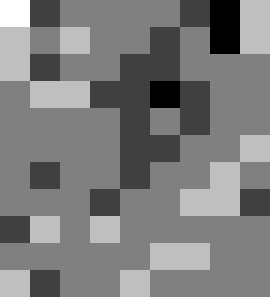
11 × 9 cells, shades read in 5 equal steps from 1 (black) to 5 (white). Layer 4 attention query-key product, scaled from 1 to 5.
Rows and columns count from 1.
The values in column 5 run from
2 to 4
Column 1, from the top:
5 4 4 3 3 3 3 3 2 3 4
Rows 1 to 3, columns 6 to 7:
3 2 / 2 3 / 2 3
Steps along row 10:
same same same same up same down same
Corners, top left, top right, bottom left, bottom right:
5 4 4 3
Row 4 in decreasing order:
4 4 3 3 3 2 2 2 1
